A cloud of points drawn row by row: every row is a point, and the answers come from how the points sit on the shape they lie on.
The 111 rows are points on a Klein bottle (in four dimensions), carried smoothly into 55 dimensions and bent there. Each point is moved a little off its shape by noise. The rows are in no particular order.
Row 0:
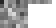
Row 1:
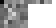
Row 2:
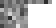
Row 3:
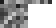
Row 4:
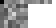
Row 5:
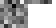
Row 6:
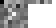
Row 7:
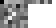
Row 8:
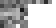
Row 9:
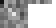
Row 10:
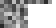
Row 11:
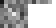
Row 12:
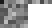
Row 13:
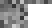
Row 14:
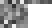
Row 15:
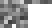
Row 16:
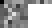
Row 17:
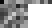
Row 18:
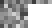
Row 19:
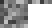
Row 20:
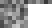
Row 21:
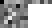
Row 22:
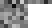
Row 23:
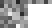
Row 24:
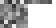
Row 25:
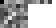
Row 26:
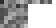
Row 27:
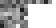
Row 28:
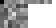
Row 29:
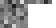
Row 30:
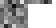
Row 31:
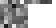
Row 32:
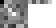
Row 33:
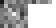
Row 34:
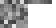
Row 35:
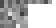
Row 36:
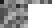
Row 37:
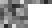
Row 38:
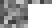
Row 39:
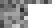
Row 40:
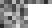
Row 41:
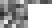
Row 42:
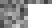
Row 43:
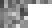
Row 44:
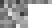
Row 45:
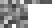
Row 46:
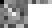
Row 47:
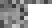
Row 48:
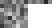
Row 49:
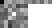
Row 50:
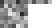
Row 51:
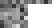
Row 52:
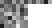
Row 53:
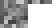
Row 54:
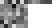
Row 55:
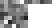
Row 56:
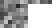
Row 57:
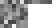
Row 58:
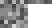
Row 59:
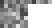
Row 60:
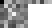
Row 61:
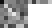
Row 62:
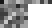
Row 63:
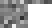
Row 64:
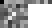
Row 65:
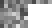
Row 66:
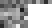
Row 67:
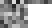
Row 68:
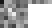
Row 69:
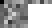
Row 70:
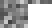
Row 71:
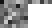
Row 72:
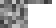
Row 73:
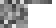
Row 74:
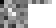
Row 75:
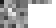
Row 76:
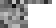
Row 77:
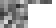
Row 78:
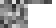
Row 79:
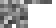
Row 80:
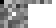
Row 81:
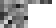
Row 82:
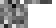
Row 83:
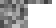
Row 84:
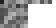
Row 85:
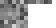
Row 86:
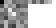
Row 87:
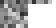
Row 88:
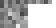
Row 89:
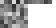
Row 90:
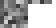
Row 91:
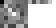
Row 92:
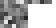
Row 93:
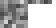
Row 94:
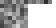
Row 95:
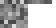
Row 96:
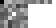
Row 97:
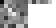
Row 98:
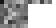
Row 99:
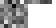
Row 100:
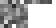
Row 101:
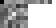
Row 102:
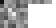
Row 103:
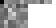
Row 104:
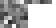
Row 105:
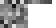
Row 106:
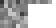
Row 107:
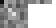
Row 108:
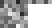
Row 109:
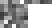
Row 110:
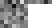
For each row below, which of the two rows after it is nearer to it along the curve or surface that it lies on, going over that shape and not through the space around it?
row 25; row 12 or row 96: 96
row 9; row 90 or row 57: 90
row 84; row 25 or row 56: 56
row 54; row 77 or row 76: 76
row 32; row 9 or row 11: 11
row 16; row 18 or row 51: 18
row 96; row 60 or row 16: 60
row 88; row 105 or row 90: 105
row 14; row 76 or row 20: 20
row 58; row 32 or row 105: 105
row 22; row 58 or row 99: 99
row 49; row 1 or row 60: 60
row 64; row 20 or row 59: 59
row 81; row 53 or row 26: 26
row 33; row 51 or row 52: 51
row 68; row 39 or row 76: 39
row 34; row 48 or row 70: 48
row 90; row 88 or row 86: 86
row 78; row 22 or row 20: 20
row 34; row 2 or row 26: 2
